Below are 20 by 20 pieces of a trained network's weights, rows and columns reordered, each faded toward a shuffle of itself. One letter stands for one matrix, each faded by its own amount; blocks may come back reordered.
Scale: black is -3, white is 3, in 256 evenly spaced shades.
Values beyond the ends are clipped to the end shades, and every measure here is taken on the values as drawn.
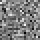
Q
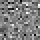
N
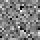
N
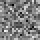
Q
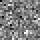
Q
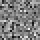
Q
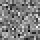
Q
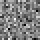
N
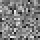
Q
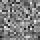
Q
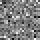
N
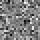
N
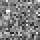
Q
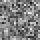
Q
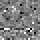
N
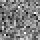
Q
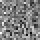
Q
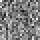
Q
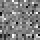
N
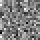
N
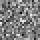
Q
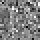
N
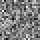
Q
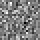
Q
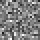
Q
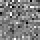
N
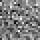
Q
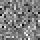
N
